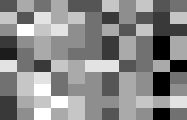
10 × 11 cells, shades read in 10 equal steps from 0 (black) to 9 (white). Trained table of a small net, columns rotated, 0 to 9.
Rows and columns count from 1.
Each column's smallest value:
1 3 2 4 3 3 2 3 3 0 0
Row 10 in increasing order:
0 2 3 4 5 5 5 6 6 7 9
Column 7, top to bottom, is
7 2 6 2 2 8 3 3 5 3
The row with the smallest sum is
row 5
